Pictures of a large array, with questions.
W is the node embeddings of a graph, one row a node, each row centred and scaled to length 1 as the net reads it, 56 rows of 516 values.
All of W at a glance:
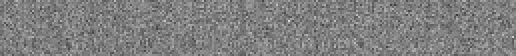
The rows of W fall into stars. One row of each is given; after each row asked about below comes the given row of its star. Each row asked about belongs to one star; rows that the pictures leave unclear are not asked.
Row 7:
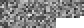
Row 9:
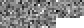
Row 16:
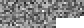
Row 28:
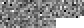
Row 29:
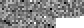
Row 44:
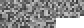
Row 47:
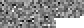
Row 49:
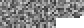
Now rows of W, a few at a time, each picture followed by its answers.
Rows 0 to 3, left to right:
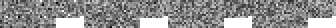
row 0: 29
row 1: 28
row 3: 9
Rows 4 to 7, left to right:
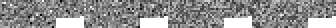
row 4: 28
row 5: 16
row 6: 29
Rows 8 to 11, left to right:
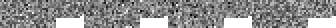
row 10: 7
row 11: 28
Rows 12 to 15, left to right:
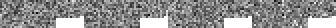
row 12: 9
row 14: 49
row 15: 44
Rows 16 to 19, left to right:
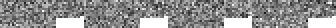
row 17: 16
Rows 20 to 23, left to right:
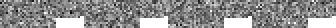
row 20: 47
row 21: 47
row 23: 44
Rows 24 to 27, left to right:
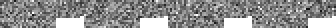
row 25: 16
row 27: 16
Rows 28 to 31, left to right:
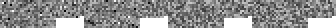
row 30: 49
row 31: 47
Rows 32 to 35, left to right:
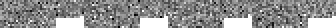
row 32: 29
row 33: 7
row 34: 9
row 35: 7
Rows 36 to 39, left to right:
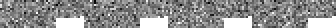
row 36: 16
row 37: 49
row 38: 47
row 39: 44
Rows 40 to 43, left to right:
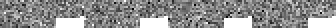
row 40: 44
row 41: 29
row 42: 47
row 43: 44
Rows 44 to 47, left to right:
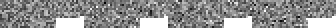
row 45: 9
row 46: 44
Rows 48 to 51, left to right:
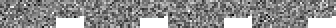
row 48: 9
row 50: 49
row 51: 44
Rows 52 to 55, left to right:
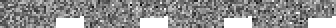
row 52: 7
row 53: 16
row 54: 16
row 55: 47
